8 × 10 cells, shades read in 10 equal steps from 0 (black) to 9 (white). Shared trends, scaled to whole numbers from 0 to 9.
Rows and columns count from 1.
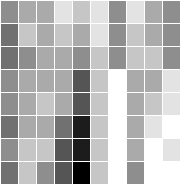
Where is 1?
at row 6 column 5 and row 7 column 5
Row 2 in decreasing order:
8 7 7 7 6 6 6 5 5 4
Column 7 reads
5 5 5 9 9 9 9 9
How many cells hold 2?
0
